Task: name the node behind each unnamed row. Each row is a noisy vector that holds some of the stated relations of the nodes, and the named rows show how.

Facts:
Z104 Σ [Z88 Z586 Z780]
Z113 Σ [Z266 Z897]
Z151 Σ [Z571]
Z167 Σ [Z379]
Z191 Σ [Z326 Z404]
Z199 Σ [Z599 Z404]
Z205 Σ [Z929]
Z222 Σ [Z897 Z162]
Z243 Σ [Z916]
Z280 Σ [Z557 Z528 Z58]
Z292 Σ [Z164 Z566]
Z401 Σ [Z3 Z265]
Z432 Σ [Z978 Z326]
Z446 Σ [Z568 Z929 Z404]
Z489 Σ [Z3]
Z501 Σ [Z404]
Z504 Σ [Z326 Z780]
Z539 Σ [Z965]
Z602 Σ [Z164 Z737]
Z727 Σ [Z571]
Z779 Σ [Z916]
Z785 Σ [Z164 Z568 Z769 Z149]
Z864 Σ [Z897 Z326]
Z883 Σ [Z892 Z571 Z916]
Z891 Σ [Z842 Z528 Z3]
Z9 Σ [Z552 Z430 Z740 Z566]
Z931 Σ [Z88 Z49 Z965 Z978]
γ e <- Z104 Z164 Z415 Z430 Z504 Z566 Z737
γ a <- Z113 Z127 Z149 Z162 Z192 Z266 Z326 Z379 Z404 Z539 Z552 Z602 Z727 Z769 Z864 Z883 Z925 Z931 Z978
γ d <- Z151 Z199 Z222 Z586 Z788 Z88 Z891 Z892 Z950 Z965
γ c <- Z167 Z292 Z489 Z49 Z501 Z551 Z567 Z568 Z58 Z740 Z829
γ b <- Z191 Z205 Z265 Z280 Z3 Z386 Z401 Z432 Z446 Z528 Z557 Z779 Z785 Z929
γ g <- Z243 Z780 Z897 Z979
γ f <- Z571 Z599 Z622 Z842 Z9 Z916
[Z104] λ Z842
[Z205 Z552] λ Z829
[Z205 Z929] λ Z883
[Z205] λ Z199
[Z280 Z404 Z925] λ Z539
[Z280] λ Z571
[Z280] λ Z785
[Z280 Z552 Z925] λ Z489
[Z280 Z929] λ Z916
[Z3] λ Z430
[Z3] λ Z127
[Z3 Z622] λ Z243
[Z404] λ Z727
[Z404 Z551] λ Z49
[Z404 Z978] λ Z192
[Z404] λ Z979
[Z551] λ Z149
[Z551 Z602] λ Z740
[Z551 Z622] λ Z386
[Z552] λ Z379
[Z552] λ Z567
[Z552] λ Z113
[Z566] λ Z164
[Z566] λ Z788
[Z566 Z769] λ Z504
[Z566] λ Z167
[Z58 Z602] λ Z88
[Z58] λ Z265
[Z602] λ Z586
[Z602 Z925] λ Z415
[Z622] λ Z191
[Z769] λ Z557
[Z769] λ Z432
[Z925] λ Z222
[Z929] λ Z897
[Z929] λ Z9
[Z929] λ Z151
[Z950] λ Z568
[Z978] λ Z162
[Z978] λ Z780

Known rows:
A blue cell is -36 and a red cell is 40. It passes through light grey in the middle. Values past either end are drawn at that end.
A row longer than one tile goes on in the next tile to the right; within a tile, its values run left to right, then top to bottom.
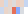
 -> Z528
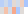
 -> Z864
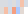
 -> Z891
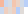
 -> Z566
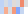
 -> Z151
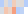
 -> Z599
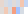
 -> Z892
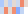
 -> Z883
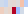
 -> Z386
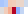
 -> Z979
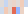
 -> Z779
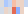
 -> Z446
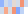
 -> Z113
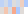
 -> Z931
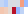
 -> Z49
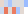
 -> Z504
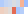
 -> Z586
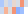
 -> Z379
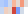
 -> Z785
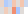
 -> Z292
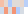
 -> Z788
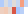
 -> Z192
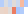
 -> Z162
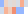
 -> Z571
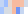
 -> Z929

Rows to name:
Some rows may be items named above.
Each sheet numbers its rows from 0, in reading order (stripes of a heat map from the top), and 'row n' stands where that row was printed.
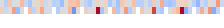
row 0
Z58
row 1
Z622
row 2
Z205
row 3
Z191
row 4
Z551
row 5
Z149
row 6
Z780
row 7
Z113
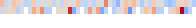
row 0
Z566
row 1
Z842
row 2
Z265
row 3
Z151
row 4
Z205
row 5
Z599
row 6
Z780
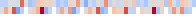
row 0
Z489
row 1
Z979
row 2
Z199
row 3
Z539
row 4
Z430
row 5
Z191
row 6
Z164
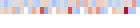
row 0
Z104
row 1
Z432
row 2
Z149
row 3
Z164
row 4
Z740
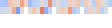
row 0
Z280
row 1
Z222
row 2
Z737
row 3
Z769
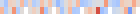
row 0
Z551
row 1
Z292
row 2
Z404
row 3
Z415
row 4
Z280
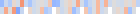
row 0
Z113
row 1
Z978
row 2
Z925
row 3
Z602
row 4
Z950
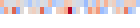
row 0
Z557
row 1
Z162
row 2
Z243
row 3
Z9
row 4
Z568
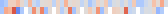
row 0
Z897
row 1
Z167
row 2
Z3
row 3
Z501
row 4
Z127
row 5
Z552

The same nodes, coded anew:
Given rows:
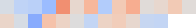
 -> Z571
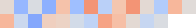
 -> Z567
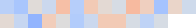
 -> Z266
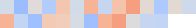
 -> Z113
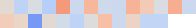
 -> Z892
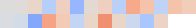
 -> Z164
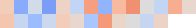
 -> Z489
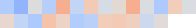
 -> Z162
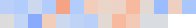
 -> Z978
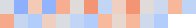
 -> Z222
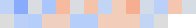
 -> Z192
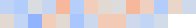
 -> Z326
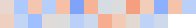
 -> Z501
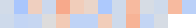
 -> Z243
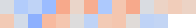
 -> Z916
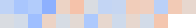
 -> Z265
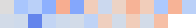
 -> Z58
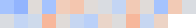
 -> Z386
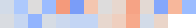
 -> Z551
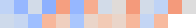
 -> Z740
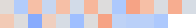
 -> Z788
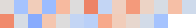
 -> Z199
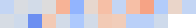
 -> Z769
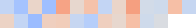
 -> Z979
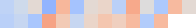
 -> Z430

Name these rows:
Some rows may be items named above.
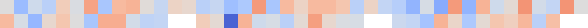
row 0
Z883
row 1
Z552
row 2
Z740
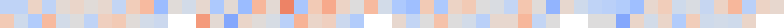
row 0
Z446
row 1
Z151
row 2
Z191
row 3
Z528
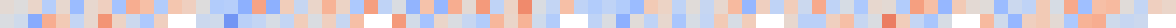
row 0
Z164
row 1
Z58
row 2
Z222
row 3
Z3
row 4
Z504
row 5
Z883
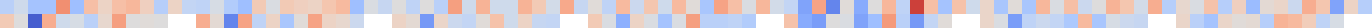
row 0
Z552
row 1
Z929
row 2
Z892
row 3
Z788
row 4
Z167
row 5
Z891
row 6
Z104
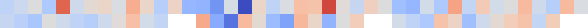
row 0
Z622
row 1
Z379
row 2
Z149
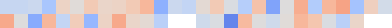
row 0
Z205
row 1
Z566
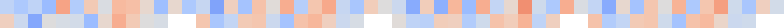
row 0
Z925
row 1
Z539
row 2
Z49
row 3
Z539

